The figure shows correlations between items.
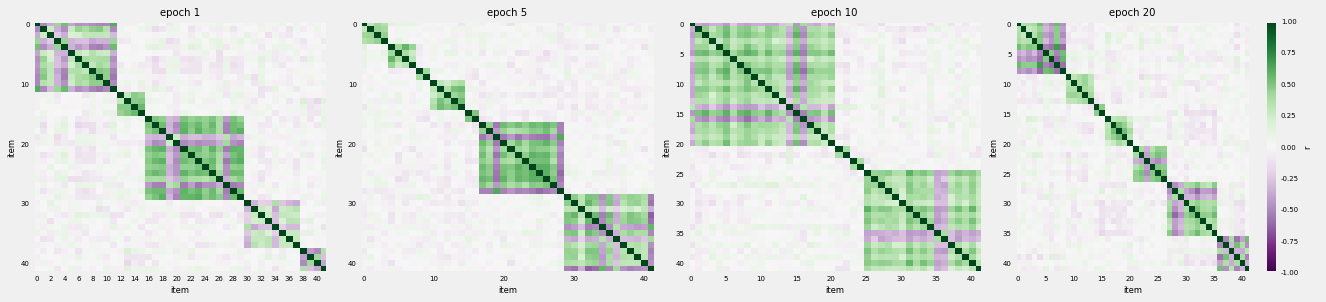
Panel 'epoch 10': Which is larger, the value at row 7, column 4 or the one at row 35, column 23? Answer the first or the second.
the first
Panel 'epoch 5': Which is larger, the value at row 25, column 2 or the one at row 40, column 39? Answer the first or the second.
the second
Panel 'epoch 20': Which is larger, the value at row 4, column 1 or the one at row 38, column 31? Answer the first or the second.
the first
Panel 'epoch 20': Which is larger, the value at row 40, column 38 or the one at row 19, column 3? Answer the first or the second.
the second
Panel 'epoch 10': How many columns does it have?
42
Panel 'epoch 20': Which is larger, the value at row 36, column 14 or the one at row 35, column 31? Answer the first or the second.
the second
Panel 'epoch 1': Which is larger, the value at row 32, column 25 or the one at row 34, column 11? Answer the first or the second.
the second
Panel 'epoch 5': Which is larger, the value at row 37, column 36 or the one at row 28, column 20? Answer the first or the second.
the first
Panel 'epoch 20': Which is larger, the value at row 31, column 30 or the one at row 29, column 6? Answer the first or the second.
the first
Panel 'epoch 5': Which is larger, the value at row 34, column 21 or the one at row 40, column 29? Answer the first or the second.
the second
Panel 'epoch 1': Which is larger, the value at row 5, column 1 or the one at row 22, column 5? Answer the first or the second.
the first
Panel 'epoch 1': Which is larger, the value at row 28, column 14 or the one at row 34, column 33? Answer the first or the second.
the first
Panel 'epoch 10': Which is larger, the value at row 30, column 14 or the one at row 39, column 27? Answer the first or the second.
the second
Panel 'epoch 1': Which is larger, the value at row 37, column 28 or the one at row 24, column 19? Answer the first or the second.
the first
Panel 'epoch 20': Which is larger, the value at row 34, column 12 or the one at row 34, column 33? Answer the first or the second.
the second
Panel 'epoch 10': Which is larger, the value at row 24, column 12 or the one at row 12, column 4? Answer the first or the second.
the second
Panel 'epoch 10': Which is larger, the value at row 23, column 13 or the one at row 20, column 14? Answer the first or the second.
the first
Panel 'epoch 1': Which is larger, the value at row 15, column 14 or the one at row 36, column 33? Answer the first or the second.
the first
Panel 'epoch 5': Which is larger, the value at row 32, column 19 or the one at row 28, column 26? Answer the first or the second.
the first
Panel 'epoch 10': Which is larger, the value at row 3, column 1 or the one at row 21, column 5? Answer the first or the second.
the first
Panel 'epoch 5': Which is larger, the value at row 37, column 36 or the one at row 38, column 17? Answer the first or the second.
the second
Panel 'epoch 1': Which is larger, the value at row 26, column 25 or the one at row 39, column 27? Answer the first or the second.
the first
